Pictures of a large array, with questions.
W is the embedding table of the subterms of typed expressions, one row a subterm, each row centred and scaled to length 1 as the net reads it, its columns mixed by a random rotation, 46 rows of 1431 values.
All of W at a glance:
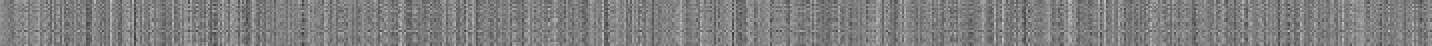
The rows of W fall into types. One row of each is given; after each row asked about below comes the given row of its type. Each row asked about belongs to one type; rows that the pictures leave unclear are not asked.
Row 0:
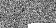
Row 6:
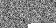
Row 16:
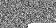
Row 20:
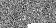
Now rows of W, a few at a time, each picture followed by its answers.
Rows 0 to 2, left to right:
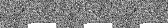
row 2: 0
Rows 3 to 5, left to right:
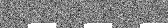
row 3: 6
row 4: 0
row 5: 16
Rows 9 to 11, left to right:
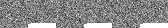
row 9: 16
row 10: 6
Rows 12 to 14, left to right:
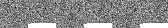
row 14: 0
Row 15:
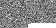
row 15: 16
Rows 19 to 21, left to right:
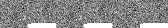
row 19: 20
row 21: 0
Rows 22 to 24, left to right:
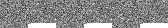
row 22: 16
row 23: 16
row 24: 16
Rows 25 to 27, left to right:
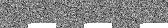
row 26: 0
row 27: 6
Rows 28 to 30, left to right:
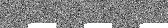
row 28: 16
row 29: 0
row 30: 20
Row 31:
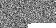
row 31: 6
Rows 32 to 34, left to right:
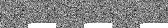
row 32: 0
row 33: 0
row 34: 0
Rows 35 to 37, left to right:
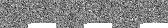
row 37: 20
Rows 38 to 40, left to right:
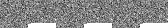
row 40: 16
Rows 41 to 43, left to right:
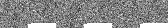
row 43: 16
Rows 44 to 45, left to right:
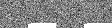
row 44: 16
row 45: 0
